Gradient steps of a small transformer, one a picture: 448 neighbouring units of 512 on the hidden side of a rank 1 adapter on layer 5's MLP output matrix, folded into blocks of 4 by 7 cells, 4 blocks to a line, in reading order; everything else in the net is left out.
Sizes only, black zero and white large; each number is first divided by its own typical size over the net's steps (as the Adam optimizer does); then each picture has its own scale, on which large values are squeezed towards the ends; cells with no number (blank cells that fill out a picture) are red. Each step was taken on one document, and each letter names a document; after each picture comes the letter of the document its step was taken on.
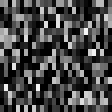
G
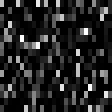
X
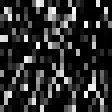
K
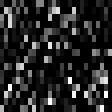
K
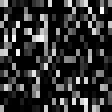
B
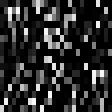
K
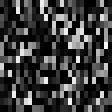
G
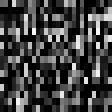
G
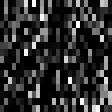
B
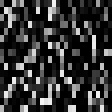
K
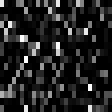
X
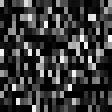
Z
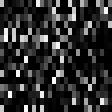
X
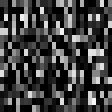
G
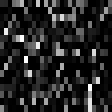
X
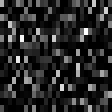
X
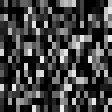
G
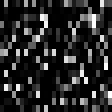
B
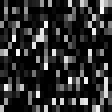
B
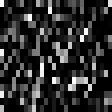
X
